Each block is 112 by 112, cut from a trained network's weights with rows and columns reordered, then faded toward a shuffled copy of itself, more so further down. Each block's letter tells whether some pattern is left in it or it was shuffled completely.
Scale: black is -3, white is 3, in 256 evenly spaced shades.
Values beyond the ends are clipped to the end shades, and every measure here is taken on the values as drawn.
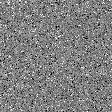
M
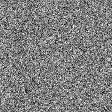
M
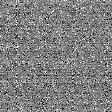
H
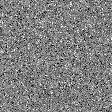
M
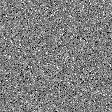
M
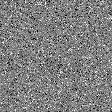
M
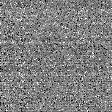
H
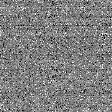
H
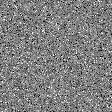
M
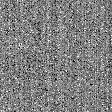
H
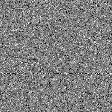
H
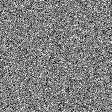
M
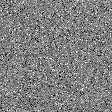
M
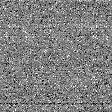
H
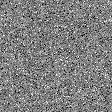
M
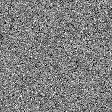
M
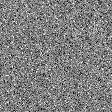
M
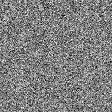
H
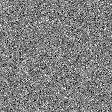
M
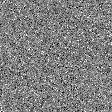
M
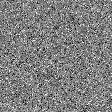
M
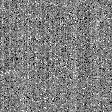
H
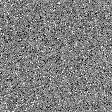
M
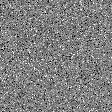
M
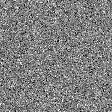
M
